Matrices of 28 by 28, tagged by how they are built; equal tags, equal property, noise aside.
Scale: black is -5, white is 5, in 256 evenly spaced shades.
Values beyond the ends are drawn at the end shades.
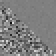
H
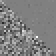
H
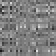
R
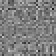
R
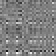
R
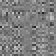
R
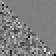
H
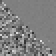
H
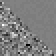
H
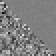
H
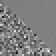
H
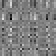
R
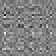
R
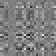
R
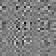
R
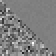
H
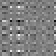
R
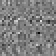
R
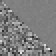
H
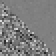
H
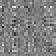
R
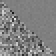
H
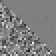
H
